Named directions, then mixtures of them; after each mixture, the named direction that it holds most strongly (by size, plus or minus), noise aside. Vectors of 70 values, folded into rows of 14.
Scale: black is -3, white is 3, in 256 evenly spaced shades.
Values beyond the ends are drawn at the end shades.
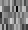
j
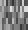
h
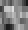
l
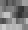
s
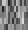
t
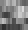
s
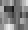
l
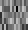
j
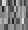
t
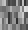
h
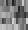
s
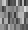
t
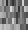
h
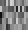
h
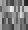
h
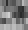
s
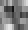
l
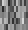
t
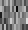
j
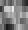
l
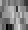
l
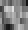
l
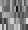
j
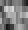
l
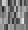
t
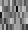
j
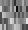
j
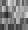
s
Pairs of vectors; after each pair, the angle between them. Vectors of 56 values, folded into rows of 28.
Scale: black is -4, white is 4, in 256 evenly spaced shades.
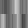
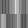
nearly parallel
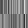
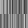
nearly opposite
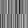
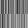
partly aligned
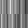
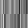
partly aligned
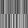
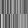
partly aligned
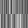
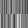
nearly parallel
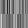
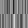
partly aligned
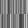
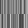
nearly parallel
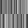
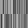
partly opposed
